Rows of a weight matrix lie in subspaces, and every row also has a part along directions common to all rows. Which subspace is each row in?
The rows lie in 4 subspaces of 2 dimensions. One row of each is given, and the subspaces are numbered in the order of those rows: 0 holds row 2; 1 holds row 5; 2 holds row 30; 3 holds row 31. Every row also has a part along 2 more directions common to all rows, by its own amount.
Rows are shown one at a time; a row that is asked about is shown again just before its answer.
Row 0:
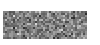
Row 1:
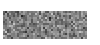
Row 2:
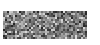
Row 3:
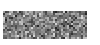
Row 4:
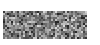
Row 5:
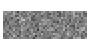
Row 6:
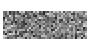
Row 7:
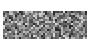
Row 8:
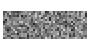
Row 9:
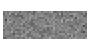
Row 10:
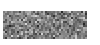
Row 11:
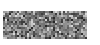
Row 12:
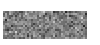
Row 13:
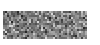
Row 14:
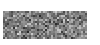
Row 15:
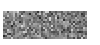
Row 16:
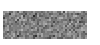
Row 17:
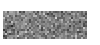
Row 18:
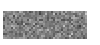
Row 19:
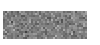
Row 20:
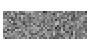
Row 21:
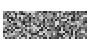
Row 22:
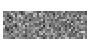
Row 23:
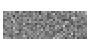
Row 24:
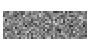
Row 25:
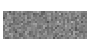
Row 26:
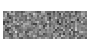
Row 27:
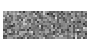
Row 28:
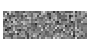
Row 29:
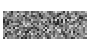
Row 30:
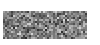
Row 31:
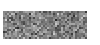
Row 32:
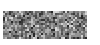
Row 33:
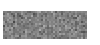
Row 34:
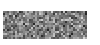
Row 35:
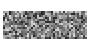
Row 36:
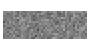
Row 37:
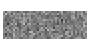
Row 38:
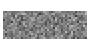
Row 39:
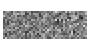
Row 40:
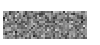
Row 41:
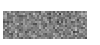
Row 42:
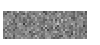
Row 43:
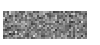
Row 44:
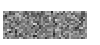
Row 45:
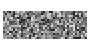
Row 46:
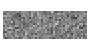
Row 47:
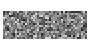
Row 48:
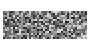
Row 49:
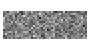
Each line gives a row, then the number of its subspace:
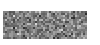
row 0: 2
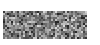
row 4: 1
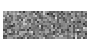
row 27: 0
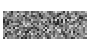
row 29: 2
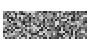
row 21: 3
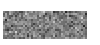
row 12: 2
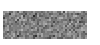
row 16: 1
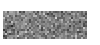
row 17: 0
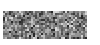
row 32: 1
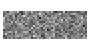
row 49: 0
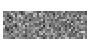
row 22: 3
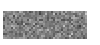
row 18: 2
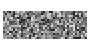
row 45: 1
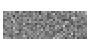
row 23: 2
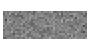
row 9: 3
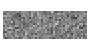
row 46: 3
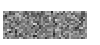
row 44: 3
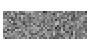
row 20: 3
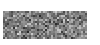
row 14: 2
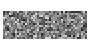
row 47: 1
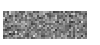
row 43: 0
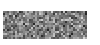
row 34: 2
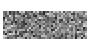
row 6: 0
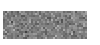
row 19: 0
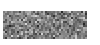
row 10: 0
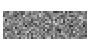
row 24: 2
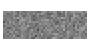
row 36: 1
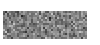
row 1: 0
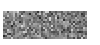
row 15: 0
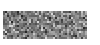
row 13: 0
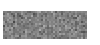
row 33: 3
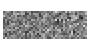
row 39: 2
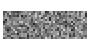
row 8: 0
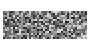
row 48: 2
